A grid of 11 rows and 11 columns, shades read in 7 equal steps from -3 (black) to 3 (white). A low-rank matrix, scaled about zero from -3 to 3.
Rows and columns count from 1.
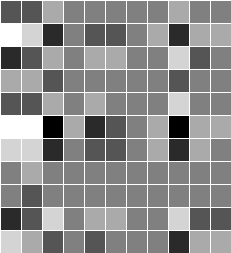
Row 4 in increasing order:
-1 -1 0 0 0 0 0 0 0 1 1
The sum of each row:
0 2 1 0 2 1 0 1 -1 1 1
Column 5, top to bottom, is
0 -1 1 0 1 -2 -1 0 0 1 -1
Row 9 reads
0 -1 0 0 0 0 0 0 0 0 0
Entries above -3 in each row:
11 11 11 11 11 9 11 11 11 11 11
